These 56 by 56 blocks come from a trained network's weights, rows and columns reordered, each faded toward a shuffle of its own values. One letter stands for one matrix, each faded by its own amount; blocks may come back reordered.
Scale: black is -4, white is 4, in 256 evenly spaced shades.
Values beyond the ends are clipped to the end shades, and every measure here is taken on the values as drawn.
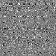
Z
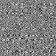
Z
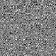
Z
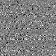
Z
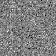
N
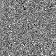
N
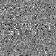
Z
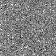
N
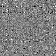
N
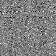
N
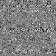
Z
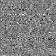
Z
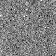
N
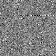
N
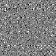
Z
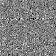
N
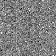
N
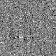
N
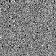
N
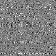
Z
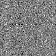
N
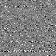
Z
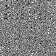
N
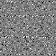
Z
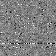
N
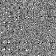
N
